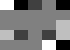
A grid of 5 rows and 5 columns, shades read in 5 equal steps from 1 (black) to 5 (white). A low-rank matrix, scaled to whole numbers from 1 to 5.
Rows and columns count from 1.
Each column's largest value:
5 3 3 5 4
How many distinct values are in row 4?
3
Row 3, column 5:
4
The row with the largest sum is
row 3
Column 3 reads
2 3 3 3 3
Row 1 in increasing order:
1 1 2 3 5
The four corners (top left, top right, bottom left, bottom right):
5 1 3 1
